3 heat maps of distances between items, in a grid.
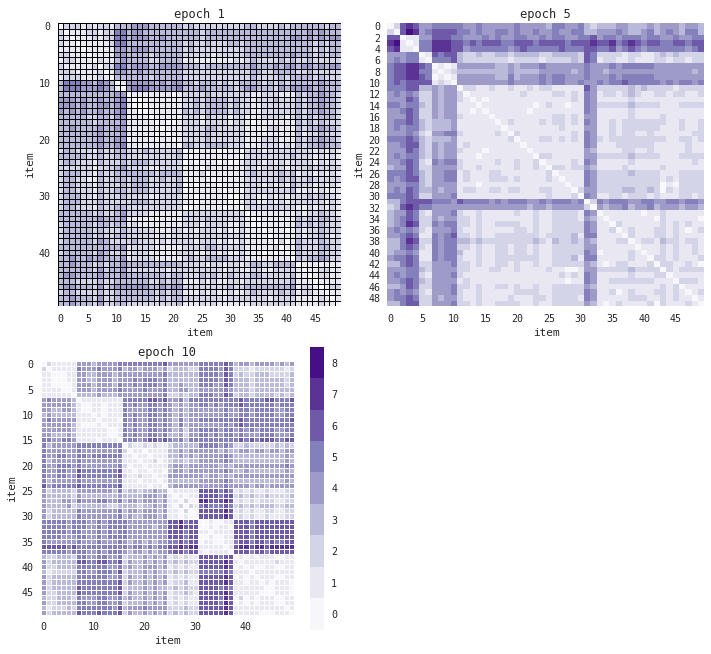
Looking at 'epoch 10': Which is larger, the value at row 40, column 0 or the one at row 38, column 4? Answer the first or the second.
the first
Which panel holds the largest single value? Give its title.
epoch 5
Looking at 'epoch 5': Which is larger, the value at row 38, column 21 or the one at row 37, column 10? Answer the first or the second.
the second
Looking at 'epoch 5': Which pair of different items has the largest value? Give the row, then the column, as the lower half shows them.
3, 1
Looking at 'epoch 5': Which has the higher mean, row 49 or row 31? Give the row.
31
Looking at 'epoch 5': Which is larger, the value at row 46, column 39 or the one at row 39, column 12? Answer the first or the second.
the second
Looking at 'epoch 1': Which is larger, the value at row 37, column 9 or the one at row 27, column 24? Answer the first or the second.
the first
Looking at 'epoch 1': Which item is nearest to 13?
14
